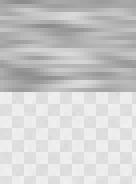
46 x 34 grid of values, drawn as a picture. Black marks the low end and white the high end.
The table splits into 2 rows of 1 panel. Panel 1,1: high, streaked across. Panel 2,1: very high, checkered, faint in contrast.
